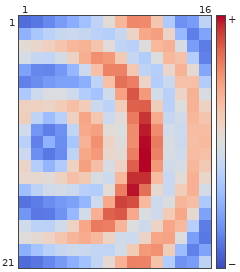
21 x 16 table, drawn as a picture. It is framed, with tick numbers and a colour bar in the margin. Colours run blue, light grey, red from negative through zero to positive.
Rings: centred on the middle left. Ninth with the highest average: centre. Lone odd cells: none.
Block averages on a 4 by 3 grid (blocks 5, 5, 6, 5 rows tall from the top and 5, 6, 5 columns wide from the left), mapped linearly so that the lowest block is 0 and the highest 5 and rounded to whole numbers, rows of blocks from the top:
0 3 1 / 1 4 3 / 0 5 3 / 0 4 1
